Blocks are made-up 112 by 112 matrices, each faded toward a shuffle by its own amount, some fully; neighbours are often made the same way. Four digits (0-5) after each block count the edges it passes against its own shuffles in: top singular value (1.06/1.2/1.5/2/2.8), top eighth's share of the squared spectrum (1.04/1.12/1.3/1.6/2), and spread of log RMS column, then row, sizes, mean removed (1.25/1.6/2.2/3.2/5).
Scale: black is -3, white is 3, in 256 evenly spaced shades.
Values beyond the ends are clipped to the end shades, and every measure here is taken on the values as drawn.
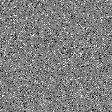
3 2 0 1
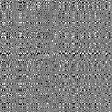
5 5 4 4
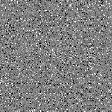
4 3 2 2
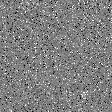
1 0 0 0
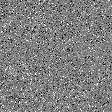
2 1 0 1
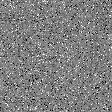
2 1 0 0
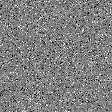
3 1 0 1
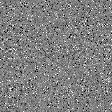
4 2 1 1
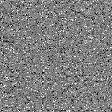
4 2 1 1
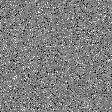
3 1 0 0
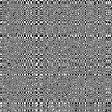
5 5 4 4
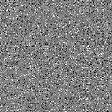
4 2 1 2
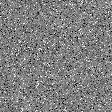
0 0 0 0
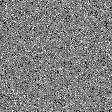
0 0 0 0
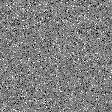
2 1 0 0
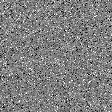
2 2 0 1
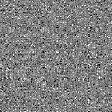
4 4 2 2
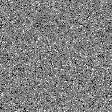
3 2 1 1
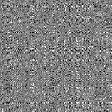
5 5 3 3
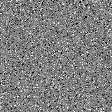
0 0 0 0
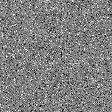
3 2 1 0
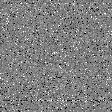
2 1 0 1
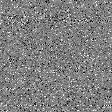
1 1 0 2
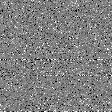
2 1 0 2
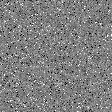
0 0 0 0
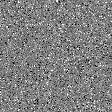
0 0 0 0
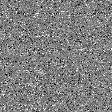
1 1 0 2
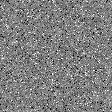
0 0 0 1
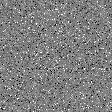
1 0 0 0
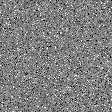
0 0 0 0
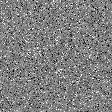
0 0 0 0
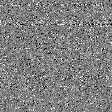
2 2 0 3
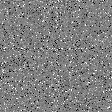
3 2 0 1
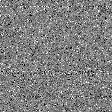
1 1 0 2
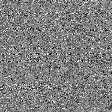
1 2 0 3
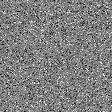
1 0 0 1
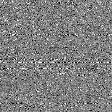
2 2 0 3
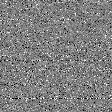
2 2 0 2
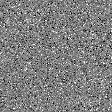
0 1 0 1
